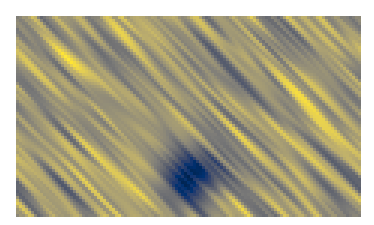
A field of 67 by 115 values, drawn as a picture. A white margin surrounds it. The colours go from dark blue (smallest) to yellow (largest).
The ninth with the lowest average is the bottom middle. Streaks slant down to the right. No single row or column stands out from its neighbours. No overall slope runs across the table. One dip sinks in the bottom middle.
